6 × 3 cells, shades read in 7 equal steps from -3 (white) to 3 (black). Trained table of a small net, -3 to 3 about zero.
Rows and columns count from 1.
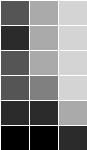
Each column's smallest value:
1 -1 -2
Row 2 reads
2 -1 -2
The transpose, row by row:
1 2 1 1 2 3 | -1 -1 -1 0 2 3 | -2 -2 -2 -2 -1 2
